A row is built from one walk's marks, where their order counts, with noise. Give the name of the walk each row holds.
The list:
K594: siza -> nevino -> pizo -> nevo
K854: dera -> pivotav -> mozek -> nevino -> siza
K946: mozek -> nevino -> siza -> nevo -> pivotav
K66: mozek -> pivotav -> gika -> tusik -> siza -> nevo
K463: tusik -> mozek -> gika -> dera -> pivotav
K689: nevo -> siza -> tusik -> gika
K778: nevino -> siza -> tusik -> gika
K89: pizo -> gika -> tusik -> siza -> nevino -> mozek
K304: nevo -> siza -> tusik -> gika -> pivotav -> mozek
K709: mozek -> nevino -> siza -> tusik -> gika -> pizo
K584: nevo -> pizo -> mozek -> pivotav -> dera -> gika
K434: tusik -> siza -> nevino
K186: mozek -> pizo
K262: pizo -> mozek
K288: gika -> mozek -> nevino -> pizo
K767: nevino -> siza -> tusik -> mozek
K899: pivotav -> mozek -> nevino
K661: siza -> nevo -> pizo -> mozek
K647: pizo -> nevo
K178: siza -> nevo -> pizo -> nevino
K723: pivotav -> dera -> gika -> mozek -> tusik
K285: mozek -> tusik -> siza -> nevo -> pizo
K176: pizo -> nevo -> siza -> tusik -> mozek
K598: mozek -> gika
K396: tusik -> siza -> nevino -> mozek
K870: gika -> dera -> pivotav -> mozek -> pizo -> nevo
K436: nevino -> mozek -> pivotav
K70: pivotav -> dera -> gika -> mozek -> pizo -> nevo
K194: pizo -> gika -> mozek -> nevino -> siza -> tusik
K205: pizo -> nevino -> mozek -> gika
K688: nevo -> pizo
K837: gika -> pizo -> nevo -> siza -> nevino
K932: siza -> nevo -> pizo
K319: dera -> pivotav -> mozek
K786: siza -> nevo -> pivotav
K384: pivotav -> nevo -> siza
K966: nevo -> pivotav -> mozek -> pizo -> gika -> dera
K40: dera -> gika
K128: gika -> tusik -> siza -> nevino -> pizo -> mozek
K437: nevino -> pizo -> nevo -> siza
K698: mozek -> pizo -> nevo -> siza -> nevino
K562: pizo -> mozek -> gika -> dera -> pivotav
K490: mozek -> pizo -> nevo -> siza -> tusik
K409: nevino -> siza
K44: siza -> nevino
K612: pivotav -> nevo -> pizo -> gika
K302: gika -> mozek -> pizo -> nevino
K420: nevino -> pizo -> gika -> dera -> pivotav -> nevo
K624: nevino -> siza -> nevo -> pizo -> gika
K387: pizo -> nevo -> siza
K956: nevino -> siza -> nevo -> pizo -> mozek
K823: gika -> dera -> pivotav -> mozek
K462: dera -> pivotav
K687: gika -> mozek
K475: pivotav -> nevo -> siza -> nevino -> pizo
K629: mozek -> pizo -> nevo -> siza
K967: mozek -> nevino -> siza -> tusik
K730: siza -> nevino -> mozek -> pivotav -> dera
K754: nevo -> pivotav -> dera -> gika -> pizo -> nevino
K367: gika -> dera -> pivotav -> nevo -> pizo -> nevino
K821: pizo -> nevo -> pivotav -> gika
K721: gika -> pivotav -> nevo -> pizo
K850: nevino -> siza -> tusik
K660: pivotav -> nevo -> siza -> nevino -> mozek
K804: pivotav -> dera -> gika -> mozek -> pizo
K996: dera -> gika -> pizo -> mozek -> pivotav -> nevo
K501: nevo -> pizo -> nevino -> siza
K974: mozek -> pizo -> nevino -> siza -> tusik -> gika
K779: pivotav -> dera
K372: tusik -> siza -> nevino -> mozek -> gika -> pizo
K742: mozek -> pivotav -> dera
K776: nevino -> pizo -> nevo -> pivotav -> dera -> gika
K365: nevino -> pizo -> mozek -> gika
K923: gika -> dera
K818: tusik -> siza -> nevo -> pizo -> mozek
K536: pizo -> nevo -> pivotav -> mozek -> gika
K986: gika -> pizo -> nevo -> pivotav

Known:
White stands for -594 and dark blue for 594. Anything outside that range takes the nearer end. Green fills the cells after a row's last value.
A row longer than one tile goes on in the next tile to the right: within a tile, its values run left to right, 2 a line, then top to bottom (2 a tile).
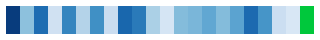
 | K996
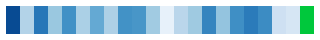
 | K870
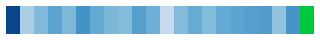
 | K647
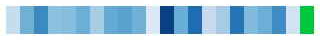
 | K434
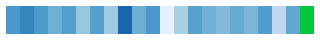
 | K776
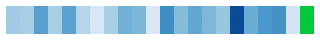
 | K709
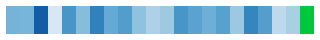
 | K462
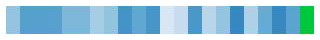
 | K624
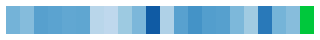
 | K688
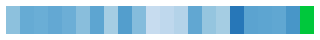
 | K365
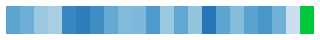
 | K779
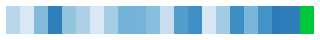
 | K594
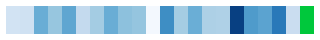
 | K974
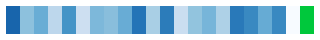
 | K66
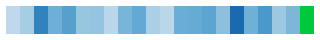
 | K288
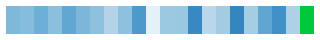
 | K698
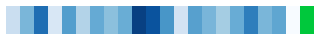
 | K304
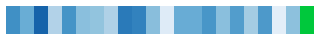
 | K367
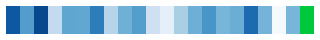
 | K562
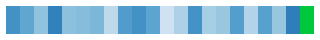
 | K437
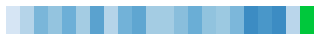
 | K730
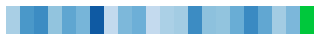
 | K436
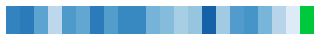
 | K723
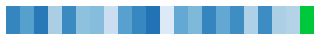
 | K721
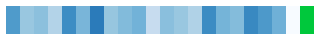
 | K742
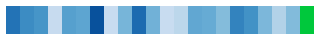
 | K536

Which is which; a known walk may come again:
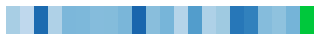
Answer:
K89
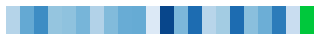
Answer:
K434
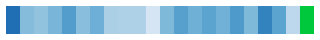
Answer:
K186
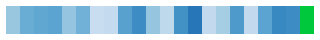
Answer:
K178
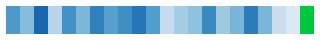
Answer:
K823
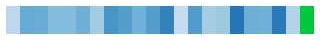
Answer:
K778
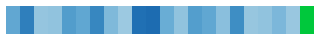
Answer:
K384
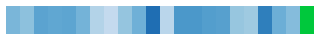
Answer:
K688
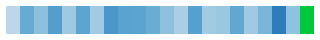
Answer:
K850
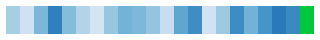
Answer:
K594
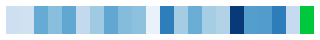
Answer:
K974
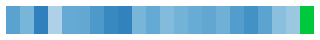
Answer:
K40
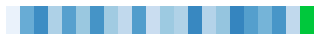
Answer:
K946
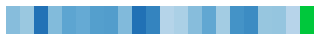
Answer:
K687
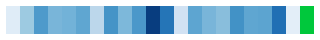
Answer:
K689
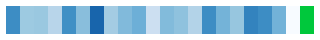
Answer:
K742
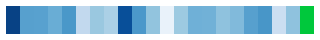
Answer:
K420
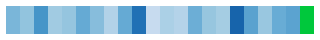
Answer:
K194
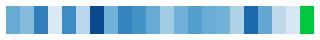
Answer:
K319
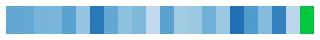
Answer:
K598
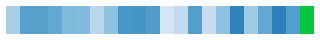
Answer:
K624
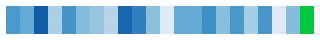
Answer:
K367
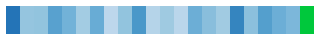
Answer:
K629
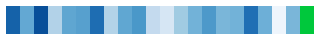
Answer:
K562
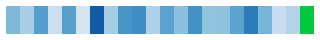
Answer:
K854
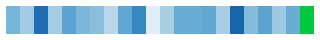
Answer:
K302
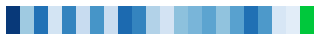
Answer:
K996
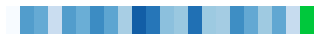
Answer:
K660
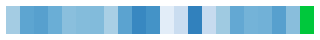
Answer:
K956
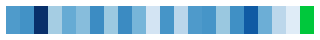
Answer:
K463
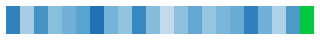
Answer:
K262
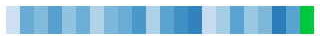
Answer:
K44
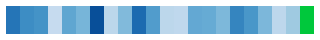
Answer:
K536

